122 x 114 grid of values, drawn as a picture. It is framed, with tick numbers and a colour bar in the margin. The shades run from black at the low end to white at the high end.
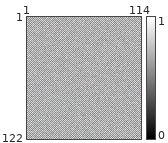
Seam: none. Histogram: two levels. Grain: checkered. Odd rows or columns: none. Slope: none. Average level on the scale: 70%.
